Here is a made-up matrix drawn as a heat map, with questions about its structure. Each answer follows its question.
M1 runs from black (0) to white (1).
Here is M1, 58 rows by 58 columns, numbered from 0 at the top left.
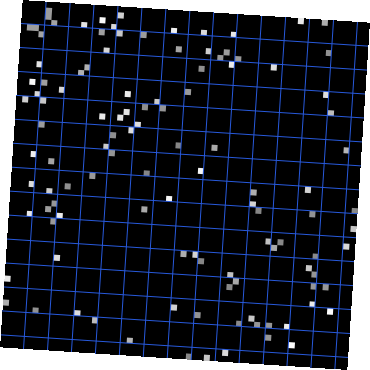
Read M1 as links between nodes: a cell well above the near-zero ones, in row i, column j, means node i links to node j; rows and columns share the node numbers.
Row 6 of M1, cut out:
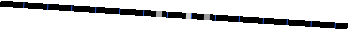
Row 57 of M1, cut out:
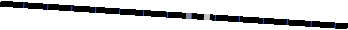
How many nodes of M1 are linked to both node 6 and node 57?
2
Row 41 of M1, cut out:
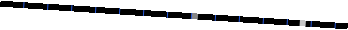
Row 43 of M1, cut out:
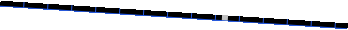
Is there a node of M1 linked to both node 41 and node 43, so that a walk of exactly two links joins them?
no
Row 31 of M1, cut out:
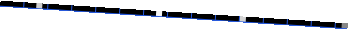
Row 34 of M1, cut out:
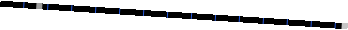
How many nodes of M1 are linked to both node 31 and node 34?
2
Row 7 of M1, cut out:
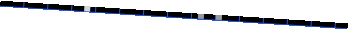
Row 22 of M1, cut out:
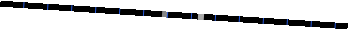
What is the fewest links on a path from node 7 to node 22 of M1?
2
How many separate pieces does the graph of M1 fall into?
7
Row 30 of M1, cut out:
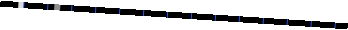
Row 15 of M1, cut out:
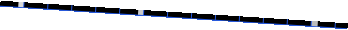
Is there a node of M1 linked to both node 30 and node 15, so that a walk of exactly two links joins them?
yes
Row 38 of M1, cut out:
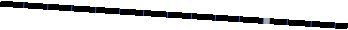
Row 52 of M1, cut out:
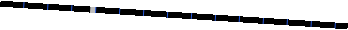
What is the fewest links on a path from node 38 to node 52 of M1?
6
